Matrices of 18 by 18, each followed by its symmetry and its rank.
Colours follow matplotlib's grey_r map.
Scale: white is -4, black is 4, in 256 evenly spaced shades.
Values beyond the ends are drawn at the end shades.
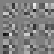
antisymmetric, rank two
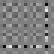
symmetric, rank one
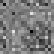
symmetric, rank three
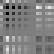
symmetric, rank one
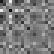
symmetric, rank three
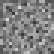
symmetric, full rank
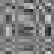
neither, rank two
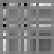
symmetric, rank one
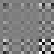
symmetric, rank one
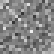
symmetric, full rank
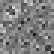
symmetric, full rank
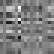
neither, rank two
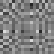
antisymmetric, rank two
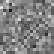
symmetric, full rank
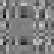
neither, rank two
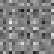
antisymmetric, rank two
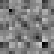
symmetric, rank three
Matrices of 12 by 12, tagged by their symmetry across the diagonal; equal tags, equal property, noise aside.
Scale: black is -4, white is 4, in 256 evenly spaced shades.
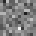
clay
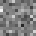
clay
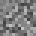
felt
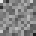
felt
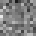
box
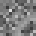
felt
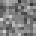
box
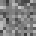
box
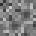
felt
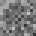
felt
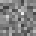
clay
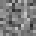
clay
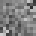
box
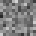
box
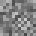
felt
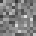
felt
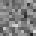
box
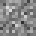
felt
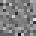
box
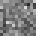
clay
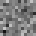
clay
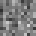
clay
